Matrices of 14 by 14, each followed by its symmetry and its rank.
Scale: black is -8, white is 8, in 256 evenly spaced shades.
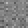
neither, rank three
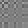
symmetric, rank one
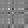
symmetric, rank one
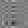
neither, rank one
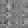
neither, rank three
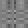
neither, rank one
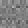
neither, rank three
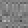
neither, rank two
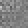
neither, rank three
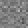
neither, rank three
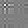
symmetric, rank one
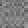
neither, rank three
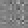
neither, rank two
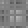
symmetric, rank one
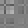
symmetric, rank one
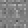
neither, rank three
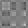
symmetric, rank one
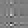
neither, rank one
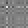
symmetric, rank one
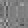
neither, rank two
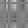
neither, rank one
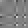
symmetric, rank one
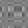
neither, rank one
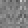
neither, rank two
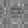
neither, rank two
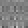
neither, rank two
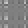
neither, rank one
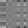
neither, rank one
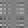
neither, rank one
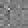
neither, rank two
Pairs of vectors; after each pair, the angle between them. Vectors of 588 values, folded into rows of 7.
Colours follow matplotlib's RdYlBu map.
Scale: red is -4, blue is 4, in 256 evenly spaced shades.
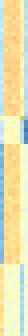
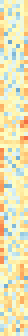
partly opposed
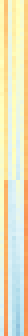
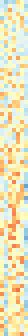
partly opposed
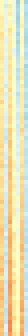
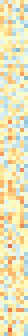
partly aligned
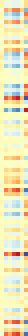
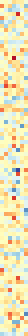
partly opposed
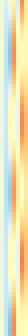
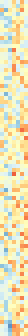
partly aligned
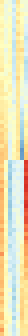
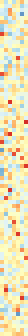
orthogonal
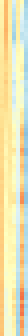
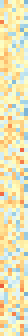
partly aligned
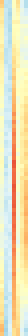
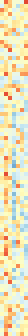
partly opposed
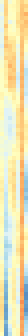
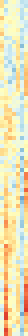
nearly opposite
